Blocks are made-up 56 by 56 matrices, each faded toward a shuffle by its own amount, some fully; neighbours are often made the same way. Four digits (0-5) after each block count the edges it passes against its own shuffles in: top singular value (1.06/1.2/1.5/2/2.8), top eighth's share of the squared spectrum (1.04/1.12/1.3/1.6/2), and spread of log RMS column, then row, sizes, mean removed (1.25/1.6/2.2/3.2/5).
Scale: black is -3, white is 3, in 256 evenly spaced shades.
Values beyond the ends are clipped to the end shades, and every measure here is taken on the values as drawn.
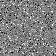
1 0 0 0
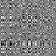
5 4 3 3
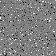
1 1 0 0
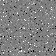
1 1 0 0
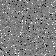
0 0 0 0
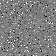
0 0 0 0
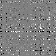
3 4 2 3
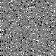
3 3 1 0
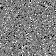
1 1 0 0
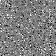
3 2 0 0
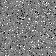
0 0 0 0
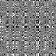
5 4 3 3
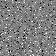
2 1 0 0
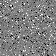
0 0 0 0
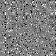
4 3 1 1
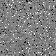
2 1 0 0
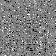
3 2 1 1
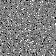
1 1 0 0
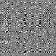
4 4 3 3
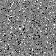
2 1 1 0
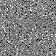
2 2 0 0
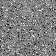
2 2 0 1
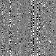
3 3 3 0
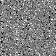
1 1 2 0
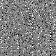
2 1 2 0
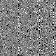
2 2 3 0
